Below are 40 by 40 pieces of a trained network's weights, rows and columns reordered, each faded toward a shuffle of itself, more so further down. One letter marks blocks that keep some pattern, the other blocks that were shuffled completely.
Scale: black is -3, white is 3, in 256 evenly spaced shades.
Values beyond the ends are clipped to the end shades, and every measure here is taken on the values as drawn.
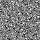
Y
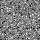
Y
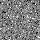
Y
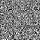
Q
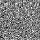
Q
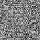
Q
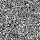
Y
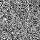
Q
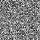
Q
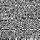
Q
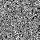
Y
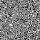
Q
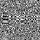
Q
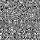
Q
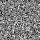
Y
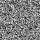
Y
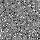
Y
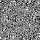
Q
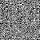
Q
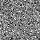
Y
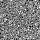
Y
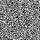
Y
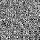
Q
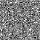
Q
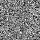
Y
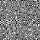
Q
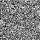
Y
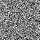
Y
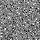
Y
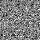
Q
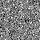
Y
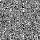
Q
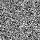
Y
